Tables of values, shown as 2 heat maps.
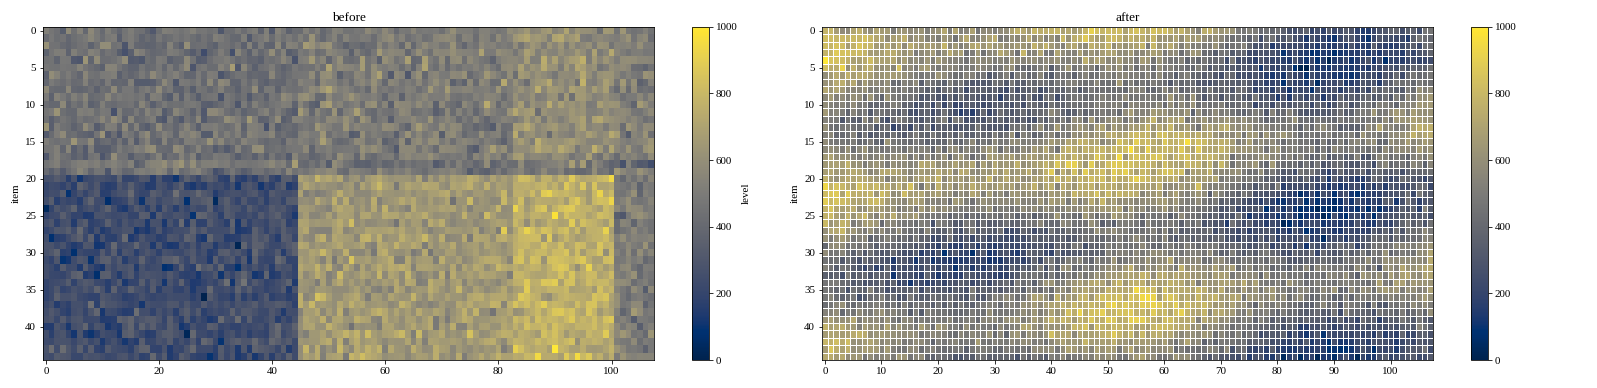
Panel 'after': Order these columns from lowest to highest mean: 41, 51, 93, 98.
93, 98, 41, 51
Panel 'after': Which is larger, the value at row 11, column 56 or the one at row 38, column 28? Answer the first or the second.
the first
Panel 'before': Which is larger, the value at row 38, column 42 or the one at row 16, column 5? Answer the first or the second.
the second
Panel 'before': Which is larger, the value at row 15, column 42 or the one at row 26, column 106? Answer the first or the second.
the second
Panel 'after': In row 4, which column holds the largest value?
0
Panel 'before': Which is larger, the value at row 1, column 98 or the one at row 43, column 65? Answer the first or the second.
the second
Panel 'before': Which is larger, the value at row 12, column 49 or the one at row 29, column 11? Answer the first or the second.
the first
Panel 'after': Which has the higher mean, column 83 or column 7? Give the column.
7
